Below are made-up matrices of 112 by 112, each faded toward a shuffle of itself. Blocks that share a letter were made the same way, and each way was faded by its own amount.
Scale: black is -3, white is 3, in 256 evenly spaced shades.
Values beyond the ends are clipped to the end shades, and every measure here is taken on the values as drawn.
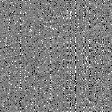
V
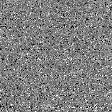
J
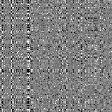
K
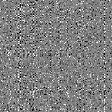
V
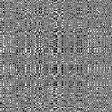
K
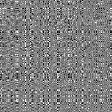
K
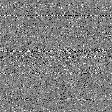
J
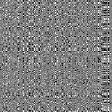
K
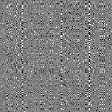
K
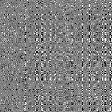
K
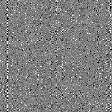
V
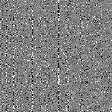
V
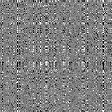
K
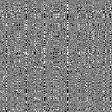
K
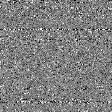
J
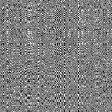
K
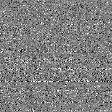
J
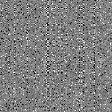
V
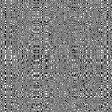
K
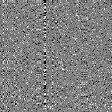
V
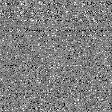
J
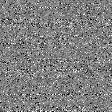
J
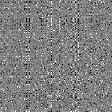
V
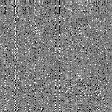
V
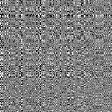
K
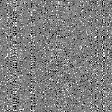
V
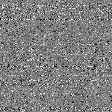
J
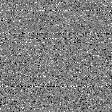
J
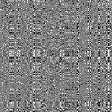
K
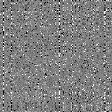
V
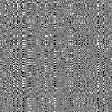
K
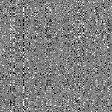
V
